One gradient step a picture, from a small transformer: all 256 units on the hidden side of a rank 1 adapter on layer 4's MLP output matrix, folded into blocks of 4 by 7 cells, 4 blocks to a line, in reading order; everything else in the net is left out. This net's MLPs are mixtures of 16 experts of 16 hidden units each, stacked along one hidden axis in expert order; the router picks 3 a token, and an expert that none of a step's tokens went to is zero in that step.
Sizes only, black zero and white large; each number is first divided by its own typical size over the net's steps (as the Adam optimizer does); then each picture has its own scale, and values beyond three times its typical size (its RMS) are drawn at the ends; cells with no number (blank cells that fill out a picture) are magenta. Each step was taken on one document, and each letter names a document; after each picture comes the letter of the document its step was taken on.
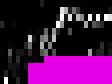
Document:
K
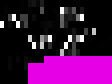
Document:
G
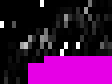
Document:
K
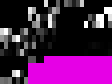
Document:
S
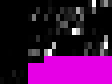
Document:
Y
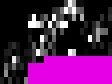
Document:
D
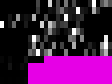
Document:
Y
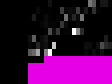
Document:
Y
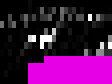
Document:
K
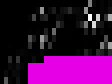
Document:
K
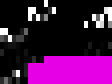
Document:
S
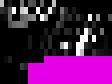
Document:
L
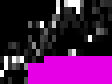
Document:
D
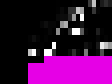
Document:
Y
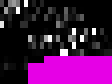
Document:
G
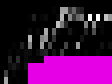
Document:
K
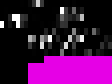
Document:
G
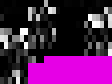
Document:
S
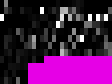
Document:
K
